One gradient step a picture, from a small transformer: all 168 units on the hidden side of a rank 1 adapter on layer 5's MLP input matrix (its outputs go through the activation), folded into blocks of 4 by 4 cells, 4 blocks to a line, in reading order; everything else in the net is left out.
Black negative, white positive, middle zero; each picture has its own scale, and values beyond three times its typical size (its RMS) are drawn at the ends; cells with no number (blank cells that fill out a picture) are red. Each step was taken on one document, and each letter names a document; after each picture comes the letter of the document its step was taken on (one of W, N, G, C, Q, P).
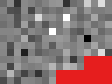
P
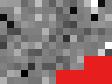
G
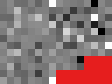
G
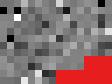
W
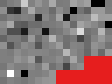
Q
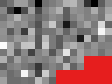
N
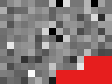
N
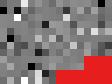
W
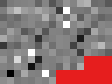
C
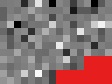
Q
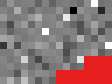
G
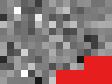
N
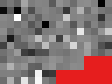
W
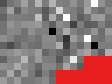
P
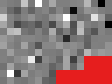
Q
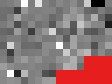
Q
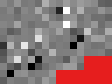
C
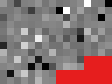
C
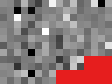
N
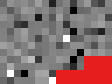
Q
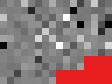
G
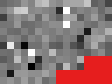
C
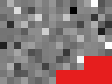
G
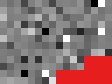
Q
